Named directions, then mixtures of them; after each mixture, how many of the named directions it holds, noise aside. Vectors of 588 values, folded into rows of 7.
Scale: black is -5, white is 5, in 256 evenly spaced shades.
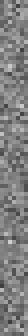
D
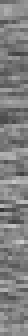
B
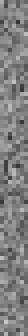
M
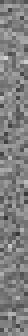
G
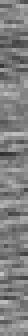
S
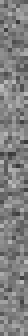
three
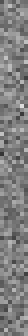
two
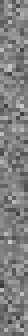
one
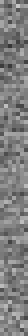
two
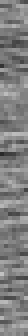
one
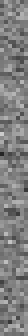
two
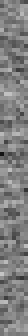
three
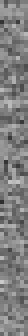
two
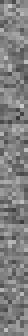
three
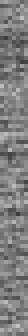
three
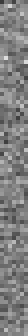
three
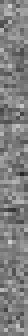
two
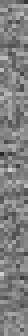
three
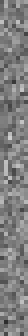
one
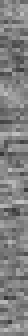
three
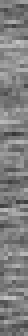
two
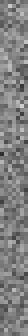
three
